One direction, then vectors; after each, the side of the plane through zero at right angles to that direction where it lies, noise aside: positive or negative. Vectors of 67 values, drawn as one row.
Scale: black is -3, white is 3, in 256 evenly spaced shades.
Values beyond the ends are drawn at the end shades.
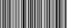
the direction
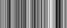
positive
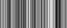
positive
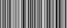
positive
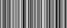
positive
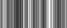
negative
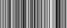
positive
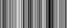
positive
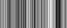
positive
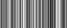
negative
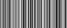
positive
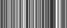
negative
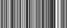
negative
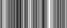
negative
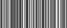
negative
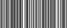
negative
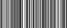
negative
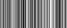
positive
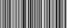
positive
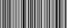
positive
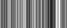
negative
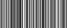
negative
